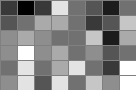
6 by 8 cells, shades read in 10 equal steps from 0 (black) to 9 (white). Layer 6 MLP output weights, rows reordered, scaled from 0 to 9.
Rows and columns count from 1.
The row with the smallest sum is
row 1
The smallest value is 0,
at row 1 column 2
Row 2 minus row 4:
-2 -5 1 0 0 -3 0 3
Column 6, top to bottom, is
3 2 7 5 4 7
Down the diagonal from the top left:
2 4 5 6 8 7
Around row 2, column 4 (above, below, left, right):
8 4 6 4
